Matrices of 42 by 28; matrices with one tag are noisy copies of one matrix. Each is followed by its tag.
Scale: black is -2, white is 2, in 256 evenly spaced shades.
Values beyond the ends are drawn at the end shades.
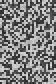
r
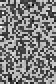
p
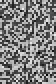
r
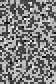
p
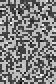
p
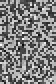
p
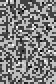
p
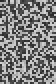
p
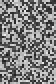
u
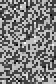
r
